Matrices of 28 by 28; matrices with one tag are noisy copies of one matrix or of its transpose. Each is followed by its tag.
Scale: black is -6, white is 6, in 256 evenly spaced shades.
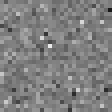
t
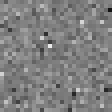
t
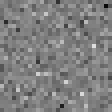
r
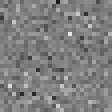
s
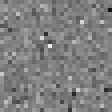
t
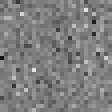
s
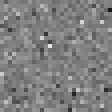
t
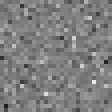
r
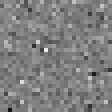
t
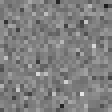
r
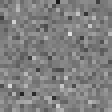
s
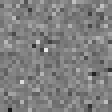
t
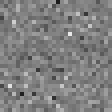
s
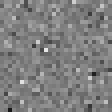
t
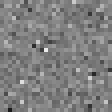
t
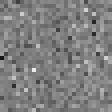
s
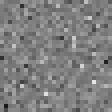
r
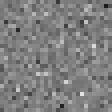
r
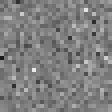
s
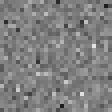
r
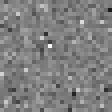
t
